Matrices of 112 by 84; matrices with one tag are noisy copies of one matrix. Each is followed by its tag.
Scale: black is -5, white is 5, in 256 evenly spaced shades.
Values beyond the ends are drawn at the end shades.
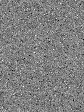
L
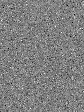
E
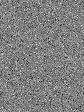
L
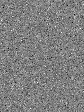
E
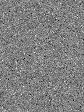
L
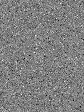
L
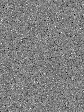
E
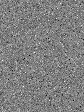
L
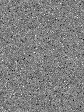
L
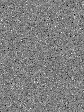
E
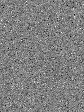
E
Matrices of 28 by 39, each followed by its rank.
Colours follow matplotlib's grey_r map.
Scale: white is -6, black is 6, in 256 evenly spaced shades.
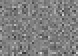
five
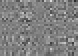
five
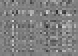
three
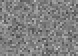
full rank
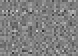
five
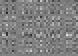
three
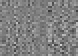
five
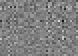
five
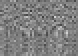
five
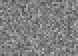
full rank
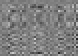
three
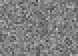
full rank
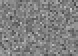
full rank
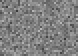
full rank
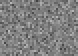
full rank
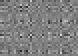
three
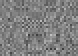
five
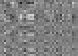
three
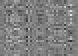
three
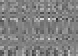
three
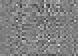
five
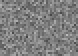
full rank
